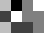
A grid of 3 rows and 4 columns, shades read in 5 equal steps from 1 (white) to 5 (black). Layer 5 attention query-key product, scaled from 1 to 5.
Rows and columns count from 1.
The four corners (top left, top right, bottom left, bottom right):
2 1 2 3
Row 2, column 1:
4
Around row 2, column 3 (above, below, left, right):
3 4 1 3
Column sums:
8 10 10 7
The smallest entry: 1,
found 2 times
